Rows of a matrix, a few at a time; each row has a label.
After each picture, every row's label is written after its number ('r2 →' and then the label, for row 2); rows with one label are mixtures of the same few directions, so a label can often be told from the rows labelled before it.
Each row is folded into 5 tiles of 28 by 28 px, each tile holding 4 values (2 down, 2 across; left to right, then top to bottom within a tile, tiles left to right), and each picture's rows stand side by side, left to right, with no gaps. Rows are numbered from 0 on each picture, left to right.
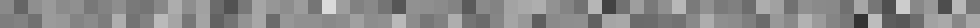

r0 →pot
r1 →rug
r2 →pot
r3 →pot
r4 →pot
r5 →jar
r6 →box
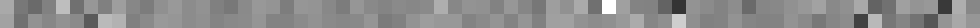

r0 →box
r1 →rug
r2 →box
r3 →pot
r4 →pot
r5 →pot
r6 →box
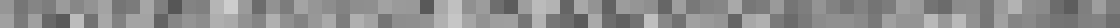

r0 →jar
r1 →rug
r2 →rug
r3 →rug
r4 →box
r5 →pot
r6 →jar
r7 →rug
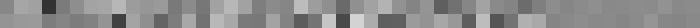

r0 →pot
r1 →rug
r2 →rug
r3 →rug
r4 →box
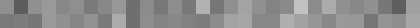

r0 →pot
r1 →box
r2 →pot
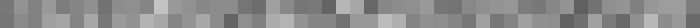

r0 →jar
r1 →pot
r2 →jar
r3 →rug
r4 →pot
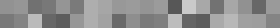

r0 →pot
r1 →pot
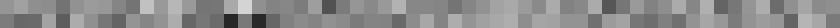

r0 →rug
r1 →jar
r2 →pot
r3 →rug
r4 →pot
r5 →box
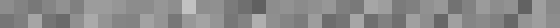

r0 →pot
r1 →pot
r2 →jar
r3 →box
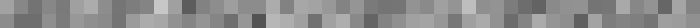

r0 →rug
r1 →pot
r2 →pot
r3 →pot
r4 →box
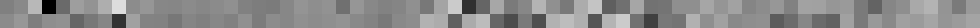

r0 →pot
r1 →rug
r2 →box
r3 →pot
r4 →pot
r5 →jar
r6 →rug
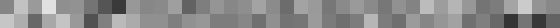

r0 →pot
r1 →pot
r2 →box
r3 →jar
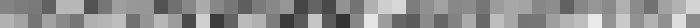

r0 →jar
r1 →rug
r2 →pot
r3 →rug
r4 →rug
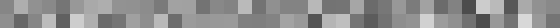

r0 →rug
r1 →box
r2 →pot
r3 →jar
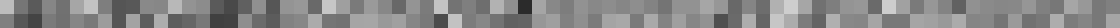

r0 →rug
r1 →rug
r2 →pot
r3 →box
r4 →jar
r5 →rug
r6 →pot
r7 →jar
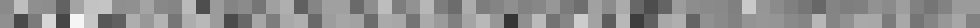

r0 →rug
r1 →box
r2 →box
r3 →box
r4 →rug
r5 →pot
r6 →rug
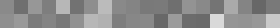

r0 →box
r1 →jar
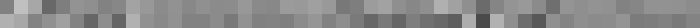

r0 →pot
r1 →jar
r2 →jar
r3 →rug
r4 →jar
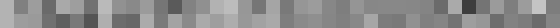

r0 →jar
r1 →rug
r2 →box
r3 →pot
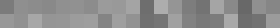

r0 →rug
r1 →box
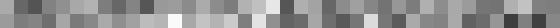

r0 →rug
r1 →rug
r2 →box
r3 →jar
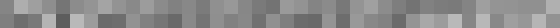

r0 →rug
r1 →rug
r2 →rug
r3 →rug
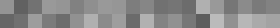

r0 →pot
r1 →jar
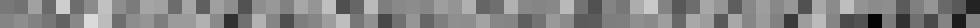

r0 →box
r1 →box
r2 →jar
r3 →jar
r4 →rug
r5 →box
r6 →rug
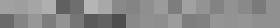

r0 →jar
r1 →pot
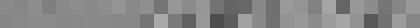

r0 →pot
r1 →rug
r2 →box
